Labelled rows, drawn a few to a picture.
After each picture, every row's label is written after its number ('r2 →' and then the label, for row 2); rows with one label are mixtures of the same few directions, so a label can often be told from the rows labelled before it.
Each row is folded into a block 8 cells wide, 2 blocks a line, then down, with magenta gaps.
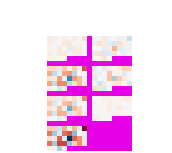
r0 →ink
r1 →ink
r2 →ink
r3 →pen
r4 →ink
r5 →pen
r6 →ink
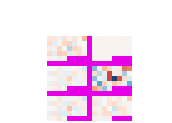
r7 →ink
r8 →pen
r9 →ink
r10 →pen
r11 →ink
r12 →ink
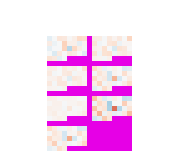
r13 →pen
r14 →ink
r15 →ink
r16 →pen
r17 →pen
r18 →pen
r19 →pen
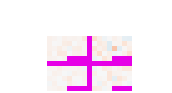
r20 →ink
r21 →pen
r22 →ink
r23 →pen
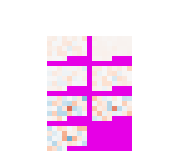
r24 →ink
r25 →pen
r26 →ink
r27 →ink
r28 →ink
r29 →pen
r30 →pen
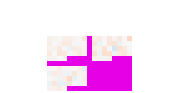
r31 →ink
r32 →ink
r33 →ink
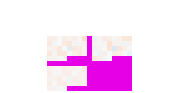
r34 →ink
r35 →pen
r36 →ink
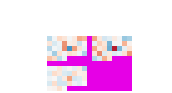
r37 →pen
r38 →pen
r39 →ink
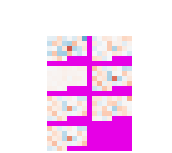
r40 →ink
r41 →pen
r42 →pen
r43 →pen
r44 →pen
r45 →ink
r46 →pen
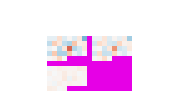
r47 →ink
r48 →ink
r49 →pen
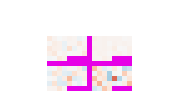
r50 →pen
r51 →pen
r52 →ink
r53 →pen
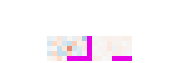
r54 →ink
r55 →pen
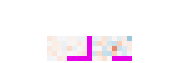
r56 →pen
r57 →ink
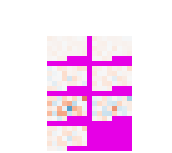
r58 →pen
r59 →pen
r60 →pen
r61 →ink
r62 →ink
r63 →ink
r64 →ink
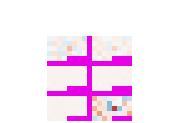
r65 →ink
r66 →pen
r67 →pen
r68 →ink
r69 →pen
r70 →pen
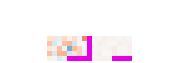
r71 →ink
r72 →ink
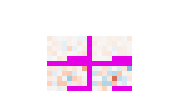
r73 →pen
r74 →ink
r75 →ink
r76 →ink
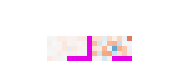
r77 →pen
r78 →ink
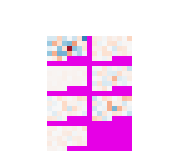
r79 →ink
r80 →ink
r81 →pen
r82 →ink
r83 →pen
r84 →pen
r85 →ink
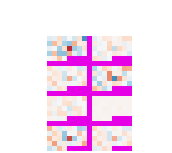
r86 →ink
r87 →pen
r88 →pen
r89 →pen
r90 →ink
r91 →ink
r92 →pen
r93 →pen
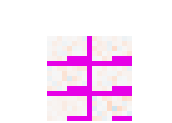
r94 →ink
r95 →pen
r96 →pen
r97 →ink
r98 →pen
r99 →pen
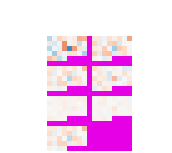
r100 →pen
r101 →ink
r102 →ink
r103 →pen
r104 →pen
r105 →ink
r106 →ink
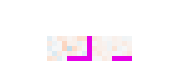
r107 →pen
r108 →pen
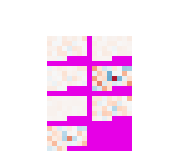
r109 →ink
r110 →ink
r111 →pen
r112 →pen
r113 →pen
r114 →ink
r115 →pen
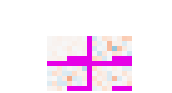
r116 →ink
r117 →pen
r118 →ink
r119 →pen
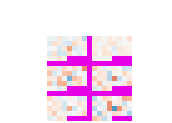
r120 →ink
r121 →ink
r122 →ink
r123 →pen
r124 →pen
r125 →pen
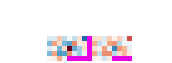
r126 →ink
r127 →ink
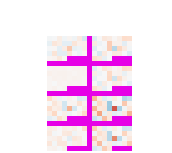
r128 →ink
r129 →pen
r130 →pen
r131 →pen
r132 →pen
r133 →pen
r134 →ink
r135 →pen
